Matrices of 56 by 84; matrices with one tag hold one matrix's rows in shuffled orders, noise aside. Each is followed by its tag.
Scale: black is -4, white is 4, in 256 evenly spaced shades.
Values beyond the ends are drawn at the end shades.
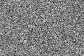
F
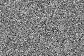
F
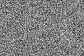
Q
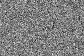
F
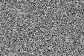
F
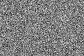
Q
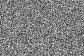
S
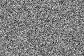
F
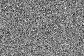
Q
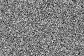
F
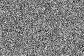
Q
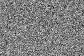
F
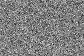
F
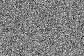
Q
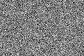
Q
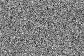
F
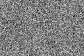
Q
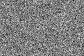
Q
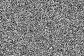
S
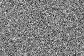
F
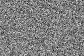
F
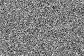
F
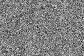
Q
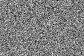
F
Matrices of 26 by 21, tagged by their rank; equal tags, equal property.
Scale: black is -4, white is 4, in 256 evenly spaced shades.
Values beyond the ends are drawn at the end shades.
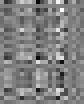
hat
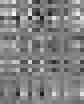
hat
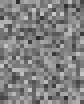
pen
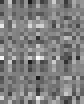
hat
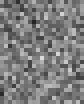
pen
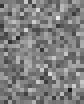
pen
